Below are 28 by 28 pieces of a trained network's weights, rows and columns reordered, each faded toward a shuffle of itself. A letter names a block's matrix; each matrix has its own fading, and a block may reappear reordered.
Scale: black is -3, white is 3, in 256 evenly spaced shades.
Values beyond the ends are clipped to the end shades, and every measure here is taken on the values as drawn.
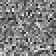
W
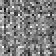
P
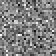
W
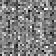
P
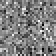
P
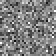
W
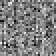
P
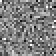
W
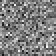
W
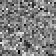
W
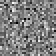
W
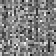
P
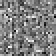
P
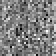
P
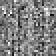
P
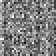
P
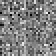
P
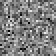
W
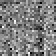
P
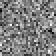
W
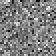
W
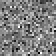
W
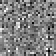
P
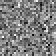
W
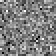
W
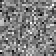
W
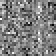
P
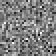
W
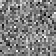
W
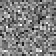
W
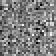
P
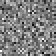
W
